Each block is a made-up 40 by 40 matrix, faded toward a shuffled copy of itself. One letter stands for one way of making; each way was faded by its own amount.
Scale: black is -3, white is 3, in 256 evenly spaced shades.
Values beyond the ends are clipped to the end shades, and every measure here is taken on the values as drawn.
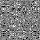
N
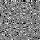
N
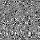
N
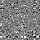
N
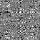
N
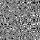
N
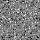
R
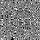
N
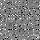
N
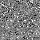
R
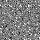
R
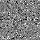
R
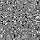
N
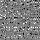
N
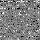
N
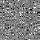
N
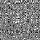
N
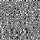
N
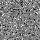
R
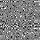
N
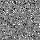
R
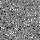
R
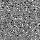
R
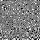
N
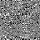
N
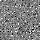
R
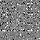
N
